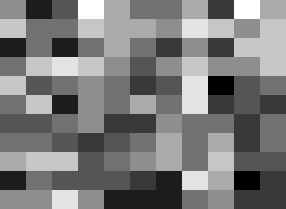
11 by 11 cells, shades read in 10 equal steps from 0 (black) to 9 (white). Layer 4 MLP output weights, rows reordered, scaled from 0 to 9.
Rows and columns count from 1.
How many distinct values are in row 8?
4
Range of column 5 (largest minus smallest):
5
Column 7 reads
4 5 2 5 3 4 5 6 6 1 1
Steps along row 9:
up same down up up up down up down same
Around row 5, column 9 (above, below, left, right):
5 2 8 3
